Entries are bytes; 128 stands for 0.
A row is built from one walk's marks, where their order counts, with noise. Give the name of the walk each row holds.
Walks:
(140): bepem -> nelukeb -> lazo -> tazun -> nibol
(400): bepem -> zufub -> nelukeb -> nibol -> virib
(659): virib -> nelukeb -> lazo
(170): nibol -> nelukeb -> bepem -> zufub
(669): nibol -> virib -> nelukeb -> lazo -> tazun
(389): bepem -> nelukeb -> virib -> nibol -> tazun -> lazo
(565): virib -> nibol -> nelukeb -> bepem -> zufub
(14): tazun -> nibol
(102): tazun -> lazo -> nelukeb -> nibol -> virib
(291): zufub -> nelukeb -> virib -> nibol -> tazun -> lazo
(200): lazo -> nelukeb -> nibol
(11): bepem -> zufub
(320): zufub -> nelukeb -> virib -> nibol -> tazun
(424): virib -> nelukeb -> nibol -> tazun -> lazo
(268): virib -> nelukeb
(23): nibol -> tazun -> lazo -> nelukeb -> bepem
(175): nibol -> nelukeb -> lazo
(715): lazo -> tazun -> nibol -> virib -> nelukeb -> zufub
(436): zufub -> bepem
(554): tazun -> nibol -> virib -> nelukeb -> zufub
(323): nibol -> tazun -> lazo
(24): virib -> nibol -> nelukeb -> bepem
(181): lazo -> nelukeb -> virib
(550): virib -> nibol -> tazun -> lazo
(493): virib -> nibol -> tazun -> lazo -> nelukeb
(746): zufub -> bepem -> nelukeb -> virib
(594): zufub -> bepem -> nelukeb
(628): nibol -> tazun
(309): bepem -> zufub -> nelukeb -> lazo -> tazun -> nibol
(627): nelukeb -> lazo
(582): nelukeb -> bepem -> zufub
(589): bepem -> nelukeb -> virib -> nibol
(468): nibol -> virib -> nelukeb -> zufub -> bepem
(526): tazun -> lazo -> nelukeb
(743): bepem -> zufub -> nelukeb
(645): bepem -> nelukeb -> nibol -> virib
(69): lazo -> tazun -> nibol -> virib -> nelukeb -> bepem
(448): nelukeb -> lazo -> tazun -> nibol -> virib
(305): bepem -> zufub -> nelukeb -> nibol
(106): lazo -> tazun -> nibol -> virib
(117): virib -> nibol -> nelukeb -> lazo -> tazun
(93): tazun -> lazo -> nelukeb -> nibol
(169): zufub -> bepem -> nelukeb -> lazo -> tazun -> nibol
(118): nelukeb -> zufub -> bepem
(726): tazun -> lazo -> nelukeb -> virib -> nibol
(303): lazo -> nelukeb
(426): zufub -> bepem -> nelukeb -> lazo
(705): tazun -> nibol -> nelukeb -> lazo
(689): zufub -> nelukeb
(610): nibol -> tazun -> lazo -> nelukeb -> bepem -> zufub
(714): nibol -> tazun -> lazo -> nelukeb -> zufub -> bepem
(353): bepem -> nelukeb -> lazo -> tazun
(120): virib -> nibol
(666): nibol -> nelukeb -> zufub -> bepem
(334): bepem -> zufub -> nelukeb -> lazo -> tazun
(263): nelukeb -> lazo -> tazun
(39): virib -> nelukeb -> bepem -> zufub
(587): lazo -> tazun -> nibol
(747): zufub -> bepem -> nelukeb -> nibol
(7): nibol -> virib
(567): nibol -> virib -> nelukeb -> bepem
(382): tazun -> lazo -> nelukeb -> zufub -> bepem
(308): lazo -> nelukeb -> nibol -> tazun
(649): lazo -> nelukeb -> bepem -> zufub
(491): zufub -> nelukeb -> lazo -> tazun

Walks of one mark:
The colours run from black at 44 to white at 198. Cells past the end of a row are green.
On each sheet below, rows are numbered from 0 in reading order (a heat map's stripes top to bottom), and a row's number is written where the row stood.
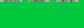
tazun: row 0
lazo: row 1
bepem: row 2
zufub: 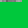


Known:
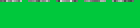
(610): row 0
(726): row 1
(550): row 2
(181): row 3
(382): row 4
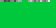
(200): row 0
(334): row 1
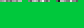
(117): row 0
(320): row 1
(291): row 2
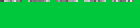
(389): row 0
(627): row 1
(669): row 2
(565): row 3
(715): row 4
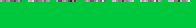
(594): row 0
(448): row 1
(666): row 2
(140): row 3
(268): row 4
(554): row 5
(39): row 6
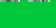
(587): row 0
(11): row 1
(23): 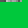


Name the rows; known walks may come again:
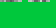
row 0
(659)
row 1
(309)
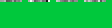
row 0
(120)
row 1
(400)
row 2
(14)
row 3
(554)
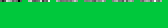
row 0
(714)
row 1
(305)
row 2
(689)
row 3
(726)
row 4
(589)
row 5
(424)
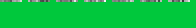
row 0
(669)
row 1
(436)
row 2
(303)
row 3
(334)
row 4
(491)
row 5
(7)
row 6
(170)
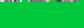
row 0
(743)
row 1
(627)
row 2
(323)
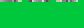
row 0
(649)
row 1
(550)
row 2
(565)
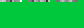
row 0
(39)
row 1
(628)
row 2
(493)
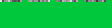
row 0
(118)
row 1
(567)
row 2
(308)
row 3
(426)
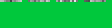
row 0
(268)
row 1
(353)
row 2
(715)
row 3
(23)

